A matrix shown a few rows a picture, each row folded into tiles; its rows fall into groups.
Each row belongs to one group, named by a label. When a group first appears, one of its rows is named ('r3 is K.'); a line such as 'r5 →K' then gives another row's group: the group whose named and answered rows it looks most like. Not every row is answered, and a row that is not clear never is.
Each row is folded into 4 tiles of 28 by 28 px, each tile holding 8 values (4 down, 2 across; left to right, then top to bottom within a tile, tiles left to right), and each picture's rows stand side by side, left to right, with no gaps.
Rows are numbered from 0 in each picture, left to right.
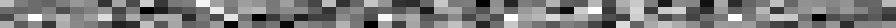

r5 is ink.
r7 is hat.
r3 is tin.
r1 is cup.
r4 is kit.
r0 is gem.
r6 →kit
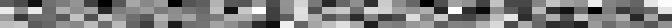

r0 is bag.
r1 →tin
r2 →ink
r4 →kit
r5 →cup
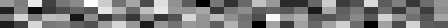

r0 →cup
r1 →bag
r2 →tin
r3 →tin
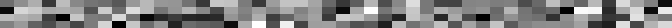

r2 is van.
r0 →ink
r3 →ink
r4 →hat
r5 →ink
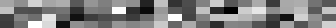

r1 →kit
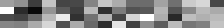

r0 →kit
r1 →gem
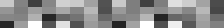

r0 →van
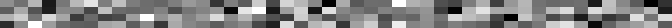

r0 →cup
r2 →ink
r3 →van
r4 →ink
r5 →bag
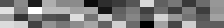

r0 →bag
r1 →tin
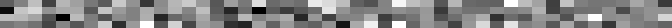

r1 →van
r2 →cup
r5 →gem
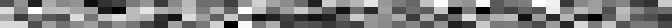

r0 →bag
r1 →ink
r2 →hat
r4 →cup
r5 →hat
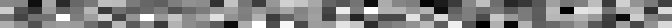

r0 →kit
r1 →gem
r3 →bag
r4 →tin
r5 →ink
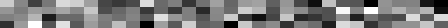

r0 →van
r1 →tin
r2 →hat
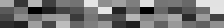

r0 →cup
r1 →cup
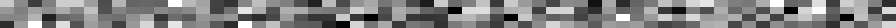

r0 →van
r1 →van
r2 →hat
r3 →hat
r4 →ink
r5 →kit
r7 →ink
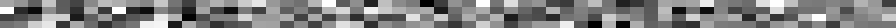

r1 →kit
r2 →cup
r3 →bag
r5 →tin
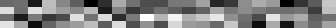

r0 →bag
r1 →gem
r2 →tin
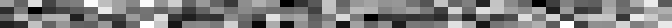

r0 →cup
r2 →tin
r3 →hat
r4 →bag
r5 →gem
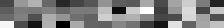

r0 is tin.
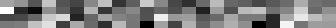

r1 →tin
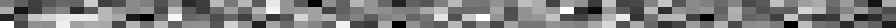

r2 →bag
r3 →tin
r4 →gem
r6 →hat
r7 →hat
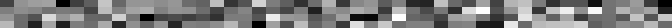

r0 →tin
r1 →hat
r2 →tin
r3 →hat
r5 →bag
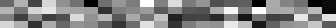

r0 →bag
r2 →bag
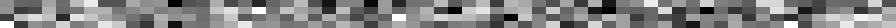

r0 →gem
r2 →bag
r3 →kit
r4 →ink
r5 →cup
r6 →cup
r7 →gem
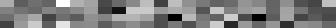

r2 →hat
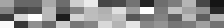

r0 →gem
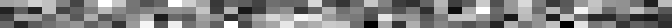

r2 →gem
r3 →tin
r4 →ink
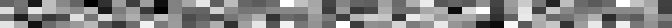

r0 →bag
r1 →cup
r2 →van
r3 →gem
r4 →ink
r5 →van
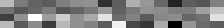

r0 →gem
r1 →tin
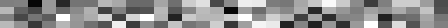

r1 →gem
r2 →cup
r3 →van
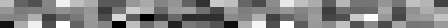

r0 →van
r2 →van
